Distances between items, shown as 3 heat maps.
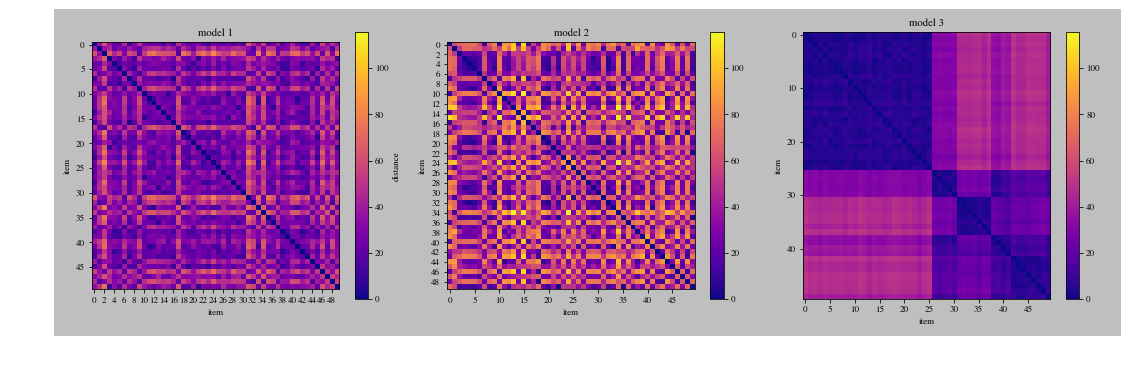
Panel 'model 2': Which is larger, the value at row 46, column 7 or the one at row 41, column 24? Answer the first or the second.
the second
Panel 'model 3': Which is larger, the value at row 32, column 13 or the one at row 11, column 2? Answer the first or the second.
the first
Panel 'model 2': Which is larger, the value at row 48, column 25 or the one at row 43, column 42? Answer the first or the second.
the first
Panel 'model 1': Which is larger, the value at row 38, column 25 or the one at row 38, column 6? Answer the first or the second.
the second
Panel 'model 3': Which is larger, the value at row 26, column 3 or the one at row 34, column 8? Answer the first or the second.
the second
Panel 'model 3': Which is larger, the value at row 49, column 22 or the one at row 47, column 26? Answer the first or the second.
the first
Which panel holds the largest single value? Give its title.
model 2
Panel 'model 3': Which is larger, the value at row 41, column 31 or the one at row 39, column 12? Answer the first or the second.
the second
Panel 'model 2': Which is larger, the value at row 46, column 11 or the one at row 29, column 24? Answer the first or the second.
the first
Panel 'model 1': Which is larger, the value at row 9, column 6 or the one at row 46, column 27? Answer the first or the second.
the second
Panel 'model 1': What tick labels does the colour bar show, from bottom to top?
0, 20, 40, 60, 80, 100
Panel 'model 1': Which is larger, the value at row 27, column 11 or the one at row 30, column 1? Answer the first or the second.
the second
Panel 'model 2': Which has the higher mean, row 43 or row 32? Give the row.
43
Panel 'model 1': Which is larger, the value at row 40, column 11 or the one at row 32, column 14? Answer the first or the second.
the second
